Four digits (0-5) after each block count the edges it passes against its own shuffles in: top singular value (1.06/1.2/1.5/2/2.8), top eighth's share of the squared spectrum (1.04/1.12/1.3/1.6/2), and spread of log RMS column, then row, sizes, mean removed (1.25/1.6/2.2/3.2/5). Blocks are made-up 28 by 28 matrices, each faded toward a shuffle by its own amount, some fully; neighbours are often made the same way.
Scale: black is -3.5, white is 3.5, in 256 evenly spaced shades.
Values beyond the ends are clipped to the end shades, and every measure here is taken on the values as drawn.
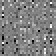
3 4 2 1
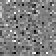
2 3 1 1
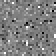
0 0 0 0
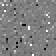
0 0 1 0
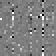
3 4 2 0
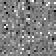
2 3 1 0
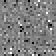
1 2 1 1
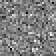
0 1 0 0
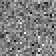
2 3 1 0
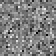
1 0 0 0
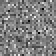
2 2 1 0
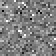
0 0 0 0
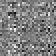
3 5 2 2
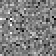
0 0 0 0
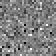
1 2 0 1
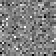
2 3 2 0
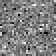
2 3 0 1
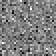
3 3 1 1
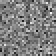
1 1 0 0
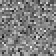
1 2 0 0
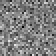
0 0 0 0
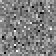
1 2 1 0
